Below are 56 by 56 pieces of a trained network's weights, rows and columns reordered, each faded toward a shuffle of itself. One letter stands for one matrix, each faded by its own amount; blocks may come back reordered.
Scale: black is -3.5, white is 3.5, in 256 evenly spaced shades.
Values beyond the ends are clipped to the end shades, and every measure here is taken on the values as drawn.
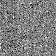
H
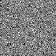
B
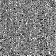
H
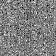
H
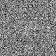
B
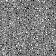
H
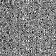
H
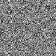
B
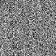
B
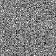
B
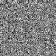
B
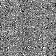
H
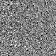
B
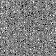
H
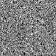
B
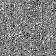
H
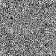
B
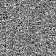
B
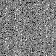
H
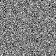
B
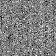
H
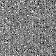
H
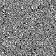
B
